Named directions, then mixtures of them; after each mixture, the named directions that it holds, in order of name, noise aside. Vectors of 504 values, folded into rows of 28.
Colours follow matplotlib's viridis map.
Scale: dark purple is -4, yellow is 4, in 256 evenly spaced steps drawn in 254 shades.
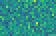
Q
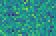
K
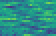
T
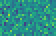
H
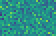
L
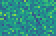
K, L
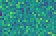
L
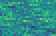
L, T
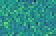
H, Q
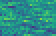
L, T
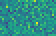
Q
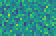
H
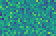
L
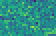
Q, T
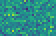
K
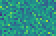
L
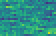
L, T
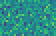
H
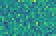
H, Q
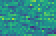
Q, T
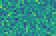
H, L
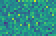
H, Q
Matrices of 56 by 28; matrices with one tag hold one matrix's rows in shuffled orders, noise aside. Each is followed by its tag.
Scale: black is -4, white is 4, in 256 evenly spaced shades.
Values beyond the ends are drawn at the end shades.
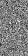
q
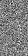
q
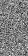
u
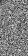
u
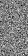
u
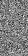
u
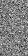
u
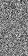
q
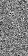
u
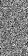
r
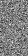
u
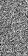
r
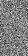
r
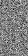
q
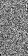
r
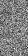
r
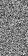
u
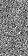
q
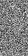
u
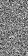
u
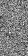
u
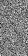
r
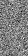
u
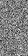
q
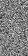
u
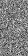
q
